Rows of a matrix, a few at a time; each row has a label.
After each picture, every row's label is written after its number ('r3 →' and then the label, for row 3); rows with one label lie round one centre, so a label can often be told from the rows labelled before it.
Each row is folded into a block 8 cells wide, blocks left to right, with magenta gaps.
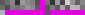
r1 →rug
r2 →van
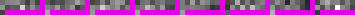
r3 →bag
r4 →rug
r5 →rug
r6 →rug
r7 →rug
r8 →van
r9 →rug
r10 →bag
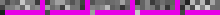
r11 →van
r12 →bag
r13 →rug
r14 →rug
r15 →van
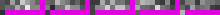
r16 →van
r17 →bag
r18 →van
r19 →bag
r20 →rug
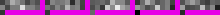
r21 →bag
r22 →bag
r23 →van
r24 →bag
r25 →bag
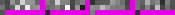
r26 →van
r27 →bag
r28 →rug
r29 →bag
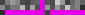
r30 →bag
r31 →bag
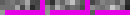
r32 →rug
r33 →rug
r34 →bag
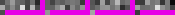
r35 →bag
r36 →rug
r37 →rug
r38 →bag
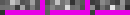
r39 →bag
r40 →bag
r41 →bag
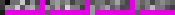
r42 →van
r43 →bag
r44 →rug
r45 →rug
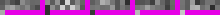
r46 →rug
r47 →van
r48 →bag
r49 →rug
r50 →rug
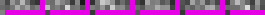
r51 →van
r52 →bag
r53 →bag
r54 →bag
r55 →van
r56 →bag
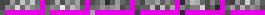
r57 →van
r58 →van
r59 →rug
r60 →van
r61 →bag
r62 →van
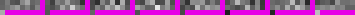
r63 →rug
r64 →van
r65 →van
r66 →bag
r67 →van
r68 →bag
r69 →van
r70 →rug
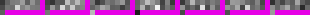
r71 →van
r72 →van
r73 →rug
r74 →bag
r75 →bag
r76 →bag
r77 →rug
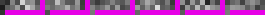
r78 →van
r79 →bag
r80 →rug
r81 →bag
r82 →van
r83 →rug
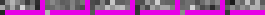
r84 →bag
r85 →rug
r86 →van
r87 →van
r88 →rug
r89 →van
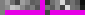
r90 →rug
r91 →bag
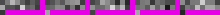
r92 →bag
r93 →rug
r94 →bag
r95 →rug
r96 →van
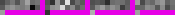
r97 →rug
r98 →van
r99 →rug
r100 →rug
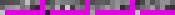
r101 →rug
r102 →bag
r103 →rug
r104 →rug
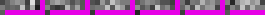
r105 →bag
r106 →bag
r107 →van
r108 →bag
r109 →van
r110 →van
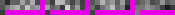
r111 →van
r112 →bag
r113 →bag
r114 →rug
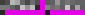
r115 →bag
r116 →bag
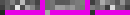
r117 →van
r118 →rug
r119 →bag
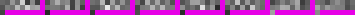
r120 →van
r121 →bag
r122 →van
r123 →van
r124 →bag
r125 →van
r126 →rug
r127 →rug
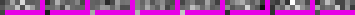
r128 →van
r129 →bag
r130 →rug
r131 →rug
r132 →rug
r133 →bag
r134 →van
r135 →bag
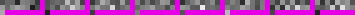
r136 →rug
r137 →van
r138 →bag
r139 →rug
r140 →bag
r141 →rug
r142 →van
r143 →van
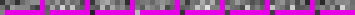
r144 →rug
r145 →van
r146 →bag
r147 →rug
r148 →van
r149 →bag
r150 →bag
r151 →van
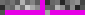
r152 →van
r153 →rug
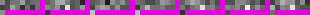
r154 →rug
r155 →bag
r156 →rug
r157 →rug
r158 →bag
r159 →bag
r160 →bag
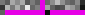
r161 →van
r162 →bag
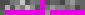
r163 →van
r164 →rug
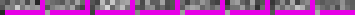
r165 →van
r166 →rug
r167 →van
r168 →rug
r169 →rug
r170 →rug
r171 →van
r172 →rug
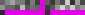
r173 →bag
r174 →van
